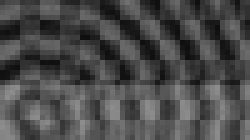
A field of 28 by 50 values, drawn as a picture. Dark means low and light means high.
Neither half mirrors the other. On average the colour sits 30% of the way up the scale. The bottom part is higher, past a seam about 60% of the way down. Concentric rings centre on the bottom left.
